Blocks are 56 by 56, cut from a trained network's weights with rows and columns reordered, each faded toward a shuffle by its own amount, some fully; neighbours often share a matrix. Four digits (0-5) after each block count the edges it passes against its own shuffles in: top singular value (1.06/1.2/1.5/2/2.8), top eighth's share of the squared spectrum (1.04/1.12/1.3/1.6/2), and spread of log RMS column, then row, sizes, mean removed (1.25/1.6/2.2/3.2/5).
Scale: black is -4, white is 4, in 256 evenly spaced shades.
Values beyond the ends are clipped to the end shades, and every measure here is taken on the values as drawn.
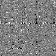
3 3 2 2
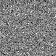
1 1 0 0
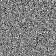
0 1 0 0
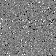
1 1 0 0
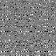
4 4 1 3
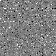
3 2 0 1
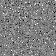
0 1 0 0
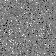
0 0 0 0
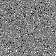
1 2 0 0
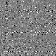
3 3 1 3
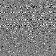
3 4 0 3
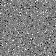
0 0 0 0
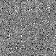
2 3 1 1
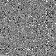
2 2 1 0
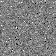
0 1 0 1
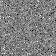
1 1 0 0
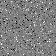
0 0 0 0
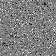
1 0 0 0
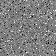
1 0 0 0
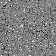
2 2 0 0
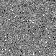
1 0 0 0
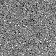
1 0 0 0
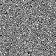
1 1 0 0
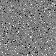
0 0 0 0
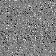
2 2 0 1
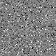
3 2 0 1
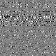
3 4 0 3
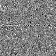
2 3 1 1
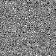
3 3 1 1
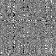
3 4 2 2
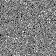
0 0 0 0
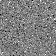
0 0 0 0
